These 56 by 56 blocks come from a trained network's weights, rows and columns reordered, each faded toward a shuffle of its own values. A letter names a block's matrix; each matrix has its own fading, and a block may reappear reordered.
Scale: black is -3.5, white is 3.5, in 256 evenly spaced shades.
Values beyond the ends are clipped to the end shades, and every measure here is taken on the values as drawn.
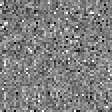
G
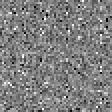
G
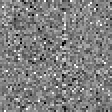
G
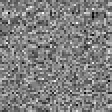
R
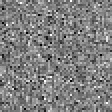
G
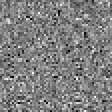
G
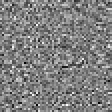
R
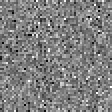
G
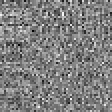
R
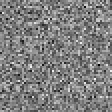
R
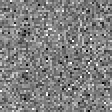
G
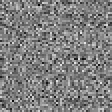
R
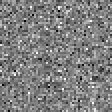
G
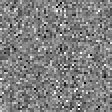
G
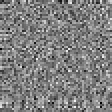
R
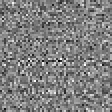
R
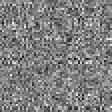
R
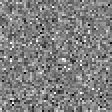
G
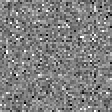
G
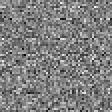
R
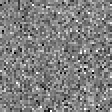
G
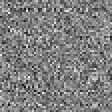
R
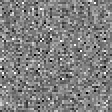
G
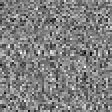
R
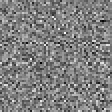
R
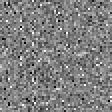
G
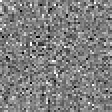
G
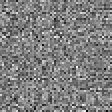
R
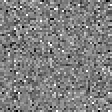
G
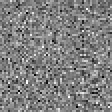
G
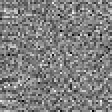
R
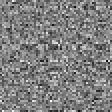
R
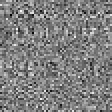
R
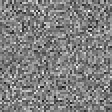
R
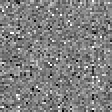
G
